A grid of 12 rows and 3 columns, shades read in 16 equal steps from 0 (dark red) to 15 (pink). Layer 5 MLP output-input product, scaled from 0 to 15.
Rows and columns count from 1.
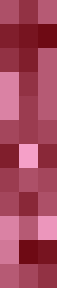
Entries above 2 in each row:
3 0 2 3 3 3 2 3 3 3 1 3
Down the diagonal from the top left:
7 1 8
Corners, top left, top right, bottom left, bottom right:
7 8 8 4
